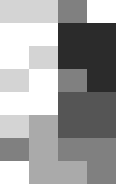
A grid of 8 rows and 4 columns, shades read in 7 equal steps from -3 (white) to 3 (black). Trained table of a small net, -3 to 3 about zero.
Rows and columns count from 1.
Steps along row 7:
down up same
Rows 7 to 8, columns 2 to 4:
-1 0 0 | -1 -1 0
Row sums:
-7 -2 -1 -3 -4 -1 -1 -5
